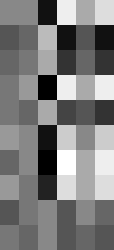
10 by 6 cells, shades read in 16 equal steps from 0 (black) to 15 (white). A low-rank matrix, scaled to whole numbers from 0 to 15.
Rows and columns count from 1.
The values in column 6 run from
1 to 14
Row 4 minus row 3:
1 2 -10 11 4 11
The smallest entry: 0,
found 2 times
